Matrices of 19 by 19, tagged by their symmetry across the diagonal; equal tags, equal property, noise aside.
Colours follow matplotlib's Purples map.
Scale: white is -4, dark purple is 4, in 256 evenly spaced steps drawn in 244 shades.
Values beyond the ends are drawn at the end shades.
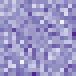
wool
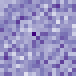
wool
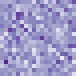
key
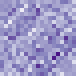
wool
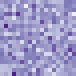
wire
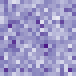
key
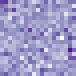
key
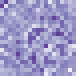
wool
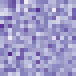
wire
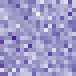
wire
